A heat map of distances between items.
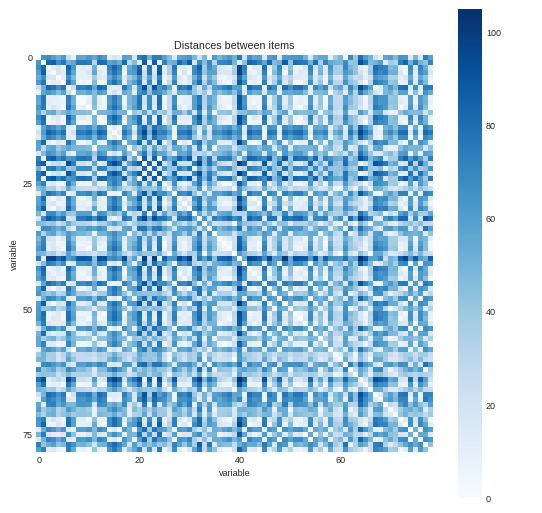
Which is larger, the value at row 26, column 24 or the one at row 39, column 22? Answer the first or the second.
the first
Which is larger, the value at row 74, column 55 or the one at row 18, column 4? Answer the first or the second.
the first
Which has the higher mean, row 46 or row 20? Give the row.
20
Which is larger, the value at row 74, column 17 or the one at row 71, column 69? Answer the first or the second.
the first
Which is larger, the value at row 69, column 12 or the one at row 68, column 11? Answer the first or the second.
the first
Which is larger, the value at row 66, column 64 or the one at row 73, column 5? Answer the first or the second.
the first
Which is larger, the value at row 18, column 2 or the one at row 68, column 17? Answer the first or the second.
the second
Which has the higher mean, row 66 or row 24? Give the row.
24
